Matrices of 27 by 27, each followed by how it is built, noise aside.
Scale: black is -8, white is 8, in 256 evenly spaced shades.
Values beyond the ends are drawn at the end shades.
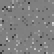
sparse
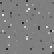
sparse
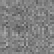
low rank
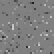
sparse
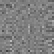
low rank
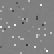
sparse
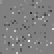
sparse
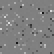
sparse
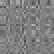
low rank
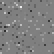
sparse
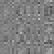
low rank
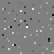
sparse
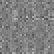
low rank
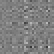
low rank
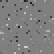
sparse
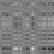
low rank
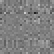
low rank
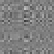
low rank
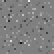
sparse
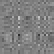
low rank
